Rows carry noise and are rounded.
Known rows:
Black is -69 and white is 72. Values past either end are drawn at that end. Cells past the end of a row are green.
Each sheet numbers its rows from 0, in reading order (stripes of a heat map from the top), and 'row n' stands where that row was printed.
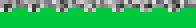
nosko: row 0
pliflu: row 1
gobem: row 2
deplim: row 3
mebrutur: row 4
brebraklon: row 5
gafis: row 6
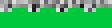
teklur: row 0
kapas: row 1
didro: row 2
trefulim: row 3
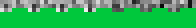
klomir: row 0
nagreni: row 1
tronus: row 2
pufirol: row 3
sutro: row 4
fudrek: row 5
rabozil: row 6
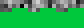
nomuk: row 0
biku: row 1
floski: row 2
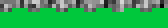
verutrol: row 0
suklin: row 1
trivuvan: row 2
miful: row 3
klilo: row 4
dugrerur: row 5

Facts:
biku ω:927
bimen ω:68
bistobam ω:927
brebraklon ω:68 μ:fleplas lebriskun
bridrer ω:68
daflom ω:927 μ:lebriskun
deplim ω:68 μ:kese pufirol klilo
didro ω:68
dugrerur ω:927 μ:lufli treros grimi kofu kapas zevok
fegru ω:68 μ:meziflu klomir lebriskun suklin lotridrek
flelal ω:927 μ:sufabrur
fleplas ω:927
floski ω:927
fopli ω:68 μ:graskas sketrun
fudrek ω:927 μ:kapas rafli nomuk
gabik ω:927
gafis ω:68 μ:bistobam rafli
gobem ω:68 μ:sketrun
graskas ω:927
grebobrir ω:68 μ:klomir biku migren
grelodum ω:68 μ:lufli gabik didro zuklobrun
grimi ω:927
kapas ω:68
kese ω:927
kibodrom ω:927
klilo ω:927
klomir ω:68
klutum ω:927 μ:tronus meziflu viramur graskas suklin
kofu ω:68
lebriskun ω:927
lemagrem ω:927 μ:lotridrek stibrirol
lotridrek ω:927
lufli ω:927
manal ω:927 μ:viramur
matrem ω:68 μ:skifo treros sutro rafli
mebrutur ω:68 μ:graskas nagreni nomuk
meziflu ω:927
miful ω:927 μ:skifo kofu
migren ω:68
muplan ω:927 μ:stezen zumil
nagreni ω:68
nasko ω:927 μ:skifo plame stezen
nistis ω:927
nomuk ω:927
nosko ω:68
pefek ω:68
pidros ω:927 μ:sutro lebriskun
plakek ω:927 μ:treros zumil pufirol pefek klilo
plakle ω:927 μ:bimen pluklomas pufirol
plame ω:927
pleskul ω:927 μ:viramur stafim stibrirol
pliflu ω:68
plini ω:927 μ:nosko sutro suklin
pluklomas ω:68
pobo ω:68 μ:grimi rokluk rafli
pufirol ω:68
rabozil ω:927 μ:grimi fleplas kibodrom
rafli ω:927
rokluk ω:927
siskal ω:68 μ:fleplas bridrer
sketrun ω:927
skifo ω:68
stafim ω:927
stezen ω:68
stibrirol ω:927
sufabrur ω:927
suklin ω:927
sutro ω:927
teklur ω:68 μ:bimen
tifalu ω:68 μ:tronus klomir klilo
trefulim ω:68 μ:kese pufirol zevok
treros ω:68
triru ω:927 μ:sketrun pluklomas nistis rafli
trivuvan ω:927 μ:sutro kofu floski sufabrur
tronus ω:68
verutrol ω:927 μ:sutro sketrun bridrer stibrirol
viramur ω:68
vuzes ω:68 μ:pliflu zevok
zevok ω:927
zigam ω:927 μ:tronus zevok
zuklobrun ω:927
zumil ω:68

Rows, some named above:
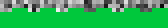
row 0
siskal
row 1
kapas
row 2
teklur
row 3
rafli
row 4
matrem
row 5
nomuk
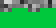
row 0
lebriskun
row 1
verutrol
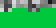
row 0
pluklomas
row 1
lebriskun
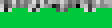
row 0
treros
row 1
grelodum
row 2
klutum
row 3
pufirol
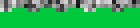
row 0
stezen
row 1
lotridrek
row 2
zevok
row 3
teklur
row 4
fleplas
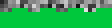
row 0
nistis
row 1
plakek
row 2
graskas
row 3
nosko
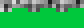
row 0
nagreni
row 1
daflom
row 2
daflom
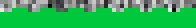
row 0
migren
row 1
muplan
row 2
sketrun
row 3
kese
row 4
fegru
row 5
bridrer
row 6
kofu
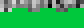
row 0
pefek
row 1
zigam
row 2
grimi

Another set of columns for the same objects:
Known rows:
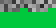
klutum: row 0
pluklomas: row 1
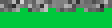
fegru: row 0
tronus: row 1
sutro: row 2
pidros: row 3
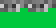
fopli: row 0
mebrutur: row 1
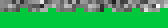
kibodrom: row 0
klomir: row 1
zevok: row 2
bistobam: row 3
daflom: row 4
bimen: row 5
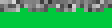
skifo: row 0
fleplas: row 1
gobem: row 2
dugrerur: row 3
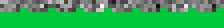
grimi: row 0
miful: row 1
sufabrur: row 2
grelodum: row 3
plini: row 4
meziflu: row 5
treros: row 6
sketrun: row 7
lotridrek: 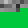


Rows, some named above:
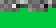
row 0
muplan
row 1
pleskul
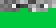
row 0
muplan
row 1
bimen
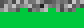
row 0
kese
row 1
viramur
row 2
plakek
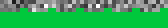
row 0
stafim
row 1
bimen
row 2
plakek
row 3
plame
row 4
kese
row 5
pufirol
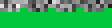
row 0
teklur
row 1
biku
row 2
lufli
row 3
manal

